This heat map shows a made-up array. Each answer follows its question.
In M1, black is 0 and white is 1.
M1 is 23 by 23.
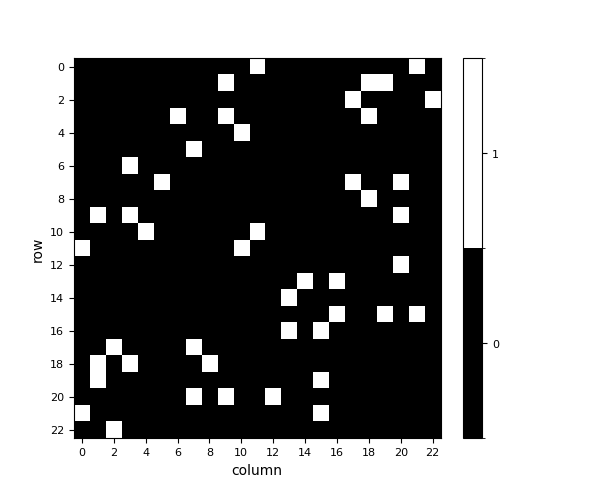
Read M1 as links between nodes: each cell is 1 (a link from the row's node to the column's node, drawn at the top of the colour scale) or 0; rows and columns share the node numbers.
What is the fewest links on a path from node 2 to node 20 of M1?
3
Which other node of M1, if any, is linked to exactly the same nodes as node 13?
none
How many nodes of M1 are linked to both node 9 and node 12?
1
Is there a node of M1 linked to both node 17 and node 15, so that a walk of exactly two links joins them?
no
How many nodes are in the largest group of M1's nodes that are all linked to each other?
2
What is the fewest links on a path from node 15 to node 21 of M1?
1
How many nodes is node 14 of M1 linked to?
1
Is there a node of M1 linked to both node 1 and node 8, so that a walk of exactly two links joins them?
yes
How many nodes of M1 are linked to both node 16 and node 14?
1
